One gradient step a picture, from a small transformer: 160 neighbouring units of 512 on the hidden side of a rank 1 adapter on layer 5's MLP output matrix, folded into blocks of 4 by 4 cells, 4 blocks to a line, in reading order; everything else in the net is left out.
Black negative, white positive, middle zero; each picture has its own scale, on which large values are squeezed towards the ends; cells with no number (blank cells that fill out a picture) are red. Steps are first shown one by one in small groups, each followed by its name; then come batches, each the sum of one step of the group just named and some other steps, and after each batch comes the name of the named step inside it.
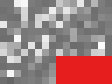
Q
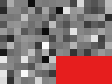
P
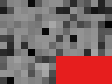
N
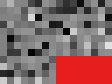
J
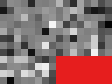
N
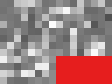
Q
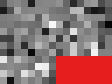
N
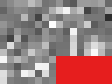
J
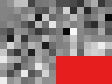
J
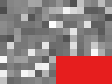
P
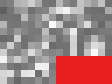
Q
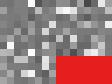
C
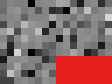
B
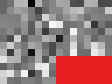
B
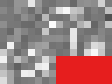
C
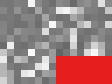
C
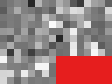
B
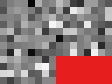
B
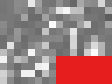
C
